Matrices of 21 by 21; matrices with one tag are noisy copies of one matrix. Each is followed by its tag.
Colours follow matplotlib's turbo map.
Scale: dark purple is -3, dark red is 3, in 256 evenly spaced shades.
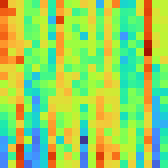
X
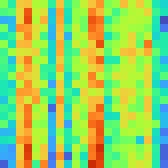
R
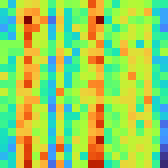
R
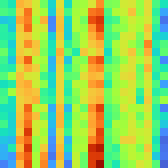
R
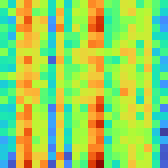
R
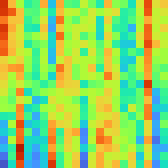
X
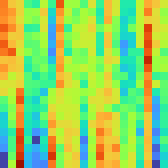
X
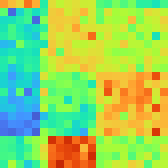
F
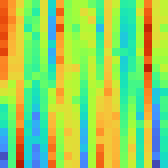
X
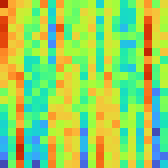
X
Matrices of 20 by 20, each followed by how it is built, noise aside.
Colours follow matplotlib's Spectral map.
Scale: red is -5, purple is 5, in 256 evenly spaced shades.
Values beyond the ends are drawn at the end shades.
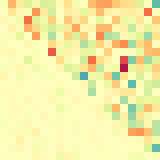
upper triangular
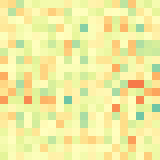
low rank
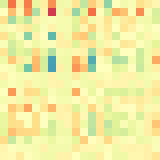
low rank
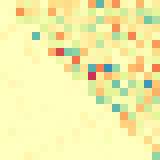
upper triangular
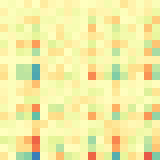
low rank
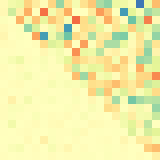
upper triangular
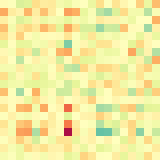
low rank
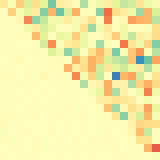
upper triangular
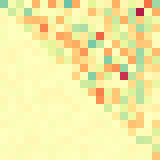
upper triangular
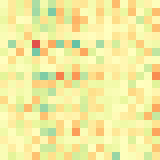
low rank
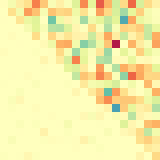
upper triangular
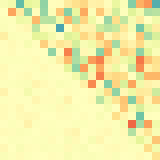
upper triangular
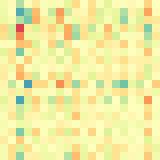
low rank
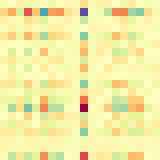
low rank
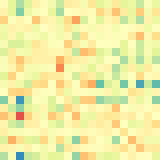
low rank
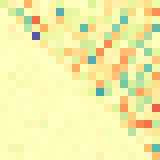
upper triangular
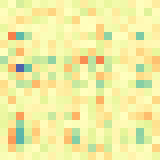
low rank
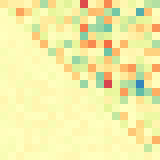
upper triangular
